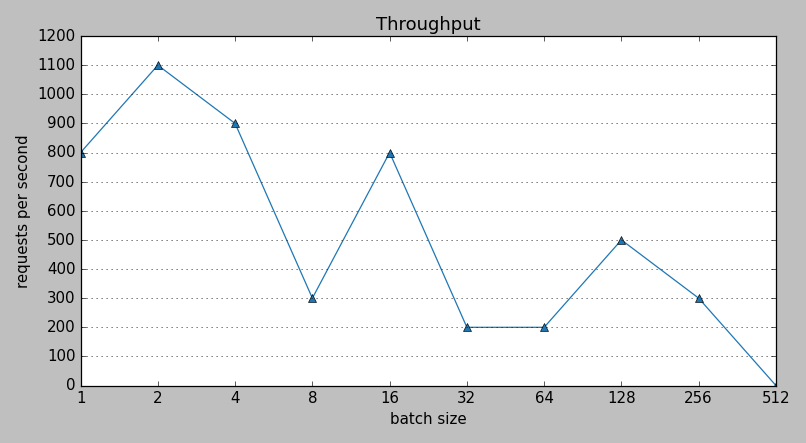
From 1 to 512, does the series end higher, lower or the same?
lower
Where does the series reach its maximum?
2
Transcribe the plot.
Title: Throughput
x-axis: batch size, ticks 1 2 4 8 16 32 64 128 256 512
y-axis: requests per second, ticks 0 100 200 300 400 500 600 700 800 900 1000 1100 1200
Values:
800 1100 900 300 800 200 200 500 300 0
